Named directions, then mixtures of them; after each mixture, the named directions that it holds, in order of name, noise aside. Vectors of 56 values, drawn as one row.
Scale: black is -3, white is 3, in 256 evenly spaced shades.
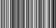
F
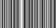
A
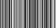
A, F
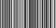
A, F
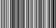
F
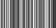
A, F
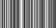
A, F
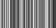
A, F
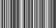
A, F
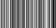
F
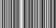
A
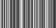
A, F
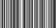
A, F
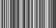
A, F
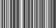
A, F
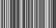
A, F
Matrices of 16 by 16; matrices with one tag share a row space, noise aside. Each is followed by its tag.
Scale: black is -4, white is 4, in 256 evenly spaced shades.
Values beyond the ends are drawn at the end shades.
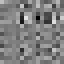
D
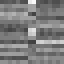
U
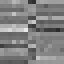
U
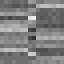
U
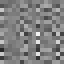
D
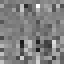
D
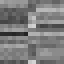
U
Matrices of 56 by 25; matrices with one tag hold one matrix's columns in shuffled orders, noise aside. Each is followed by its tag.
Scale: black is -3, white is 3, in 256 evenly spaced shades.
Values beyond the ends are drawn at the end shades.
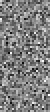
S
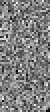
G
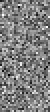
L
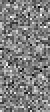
L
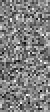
S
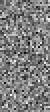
S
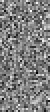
G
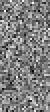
G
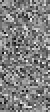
S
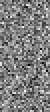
L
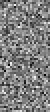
L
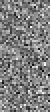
L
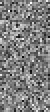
G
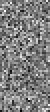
G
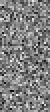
S
